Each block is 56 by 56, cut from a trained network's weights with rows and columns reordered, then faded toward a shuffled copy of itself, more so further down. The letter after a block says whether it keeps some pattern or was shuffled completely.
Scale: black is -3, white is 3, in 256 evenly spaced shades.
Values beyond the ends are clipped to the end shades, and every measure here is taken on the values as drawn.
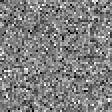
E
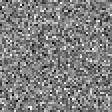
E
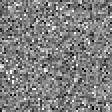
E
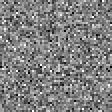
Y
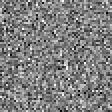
Y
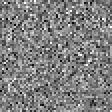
Y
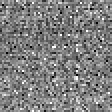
Y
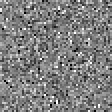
E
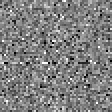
Y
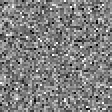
E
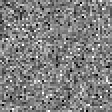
E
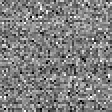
Y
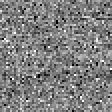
Y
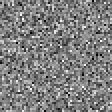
E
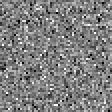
E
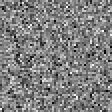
E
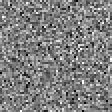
E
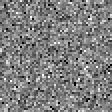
E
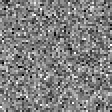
E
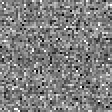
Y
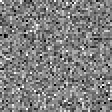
E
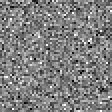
E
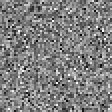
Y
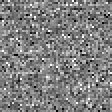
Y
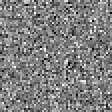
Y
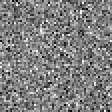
E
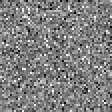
E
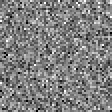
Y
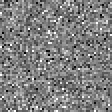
E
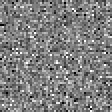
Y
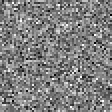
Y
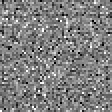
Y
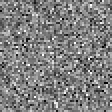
E
